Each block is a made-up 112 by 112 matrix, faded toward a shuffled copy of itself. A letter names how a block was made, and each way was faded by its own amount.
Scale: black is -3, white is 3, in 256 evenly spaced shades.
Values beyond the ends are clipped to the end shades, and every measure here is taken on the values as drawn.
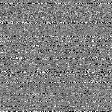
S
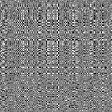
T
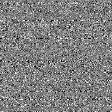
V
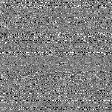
S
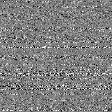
S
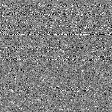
V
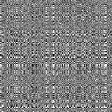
T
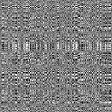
T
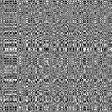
T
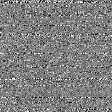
S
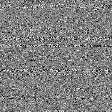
V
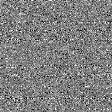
V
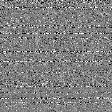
S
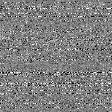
S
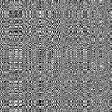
T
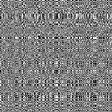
T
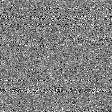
V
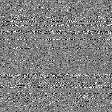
S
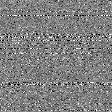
S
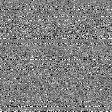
S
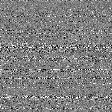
S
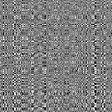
T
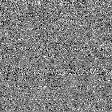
V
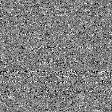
V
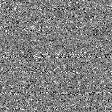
V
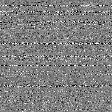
S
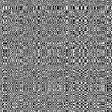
T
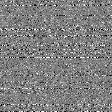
S
